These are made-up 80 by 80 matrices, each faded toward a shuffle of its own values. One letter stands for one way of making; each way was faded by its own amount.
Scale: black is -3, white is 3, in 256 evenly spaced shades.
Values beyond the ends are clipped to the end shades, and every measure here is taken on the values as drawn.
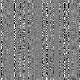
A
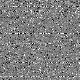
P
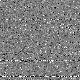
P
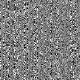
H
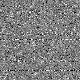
P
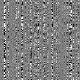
A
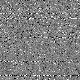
P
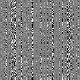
A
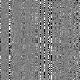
A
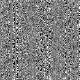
H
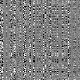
A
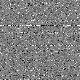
P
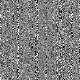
H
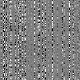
A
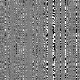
A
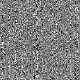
H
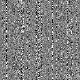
H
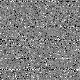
P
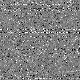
P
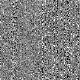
H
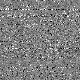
P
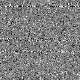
P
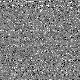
P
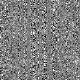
H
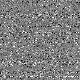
P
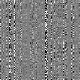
A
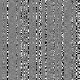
A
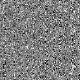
H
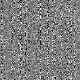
H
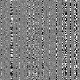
A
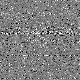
P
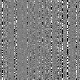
A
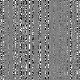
A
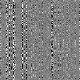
A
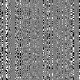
A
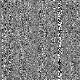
H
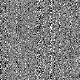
H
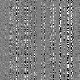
A
